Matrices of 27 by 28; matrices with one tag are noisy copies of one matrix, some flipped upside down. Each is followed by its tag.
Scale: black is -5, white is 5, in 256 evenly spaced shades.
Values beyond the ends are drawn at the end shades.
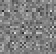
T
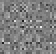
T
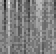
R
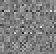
T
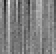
R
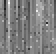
R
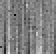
R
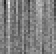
R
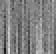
R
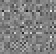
T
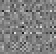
T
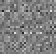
T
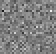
T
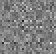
T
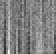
R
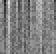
R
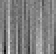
R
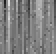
R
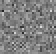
T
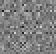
T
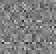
T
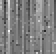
R
